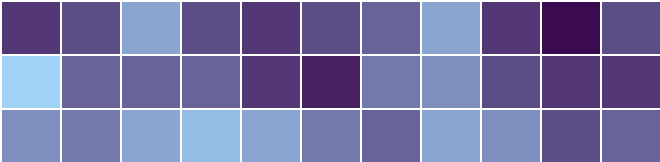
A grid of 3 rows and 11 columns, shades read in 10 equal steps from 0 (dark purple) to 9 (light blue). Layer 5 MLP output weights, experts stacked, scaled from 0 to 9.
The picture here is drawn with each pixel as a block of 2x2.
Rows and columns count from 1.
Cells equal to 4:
6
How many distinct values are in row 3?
6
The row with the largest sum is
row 3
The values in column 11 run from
2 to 4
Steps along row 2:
down same same down down up up down down same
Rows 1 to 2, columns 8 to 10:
7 2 0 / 6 3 2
